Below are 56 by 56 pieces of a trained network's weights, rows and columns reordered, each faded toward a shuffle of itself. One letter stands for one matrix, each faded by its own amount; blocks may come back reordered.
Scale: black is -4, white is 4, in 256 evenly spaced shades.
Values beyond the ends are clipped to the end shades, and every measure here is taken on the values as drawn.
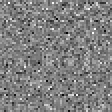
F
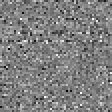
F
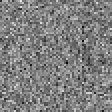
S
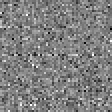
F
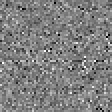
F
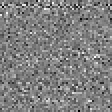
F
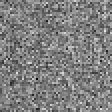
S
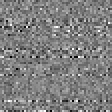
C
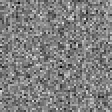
S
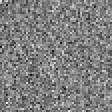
S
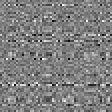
C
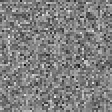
S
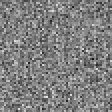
S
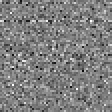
F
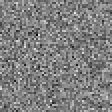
S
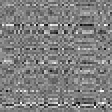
C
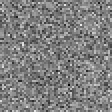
S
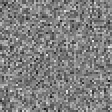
S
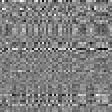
C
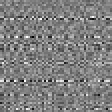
C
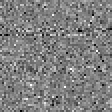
F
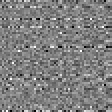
C
